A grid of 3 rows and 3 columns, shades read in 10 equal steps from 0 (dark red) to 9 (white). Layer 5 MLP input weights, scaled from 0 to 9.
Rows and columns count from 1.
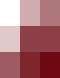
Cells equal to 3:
1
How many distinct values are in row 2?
2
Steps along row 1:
down down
